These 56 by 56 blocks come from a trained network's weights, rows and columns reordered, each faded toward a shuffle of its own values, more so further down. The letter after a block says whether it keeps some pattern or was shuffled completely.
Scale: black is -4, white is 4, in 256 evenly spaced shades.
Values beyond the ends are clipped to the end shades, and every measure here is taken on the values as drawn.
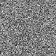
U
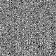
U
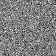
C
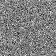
C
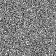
C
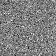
C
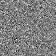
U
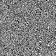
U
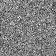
C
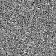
C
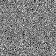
U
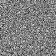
U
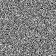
C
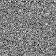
U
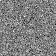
C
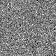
C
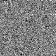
U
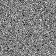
C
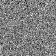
U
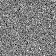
C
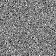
C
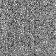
U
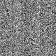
U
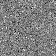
C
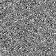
U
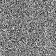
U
